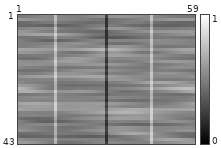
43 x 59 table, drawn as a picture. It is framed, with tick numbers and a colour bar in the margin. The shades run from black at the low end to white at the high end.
The distribution is heavy-tailed on both sides. Overall the values sit about 50% of the way up the scale. Columns 13, 30 and 45 differ from the columns beside them. No overall slope runs across the table.
